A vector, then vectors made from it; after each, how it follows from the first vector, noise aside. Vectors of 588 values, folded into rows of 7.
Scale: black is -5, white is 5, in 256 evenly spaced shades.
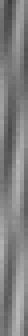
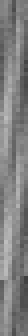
wrapped around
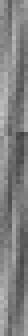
wrapped around
